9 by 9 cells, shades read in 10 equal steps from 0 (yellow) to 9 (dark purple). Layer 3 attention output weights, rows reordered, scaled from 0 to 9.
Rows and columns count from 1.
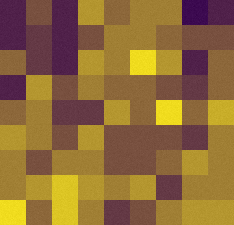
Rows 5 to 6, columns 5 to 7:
3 5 0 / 6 6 6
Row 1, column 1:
8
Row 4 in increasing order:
3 4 5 5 5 6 6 7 8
